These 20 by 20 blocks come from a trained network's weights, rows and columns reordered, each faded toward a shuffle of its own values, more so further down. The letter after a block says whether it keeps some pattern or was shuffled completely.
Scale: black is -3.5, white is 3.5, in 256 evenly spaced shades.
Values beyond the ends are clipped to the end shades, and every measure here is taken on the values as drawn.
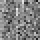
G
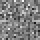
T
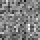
T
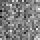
G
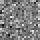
T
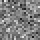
T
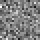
T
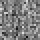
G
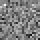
T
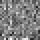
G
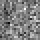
G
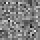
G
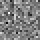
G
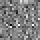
G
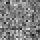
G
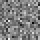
G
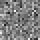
G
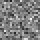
T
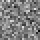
T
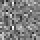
G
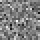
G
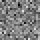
T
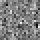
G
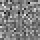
T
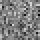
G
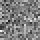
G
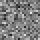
G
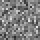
T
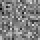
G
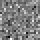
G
